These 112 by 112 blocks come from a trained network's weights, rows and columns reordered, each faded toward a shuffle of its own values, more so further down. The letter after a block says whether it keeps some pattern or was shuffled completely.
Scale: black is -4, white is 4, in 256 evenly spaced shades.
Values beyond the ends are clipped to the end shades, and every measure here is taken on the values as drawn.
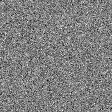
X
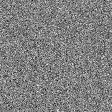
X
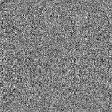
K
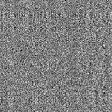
K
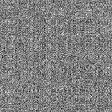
K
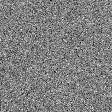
X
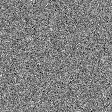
X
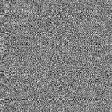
K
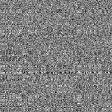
K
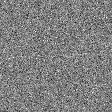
X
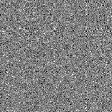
K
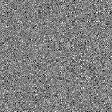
K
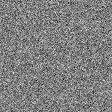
X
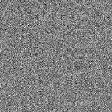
K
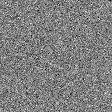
X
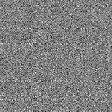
K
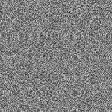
K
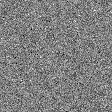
X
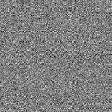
K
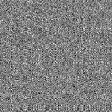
K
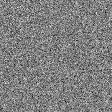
X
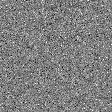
X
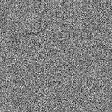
K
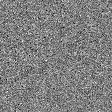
X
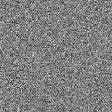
K
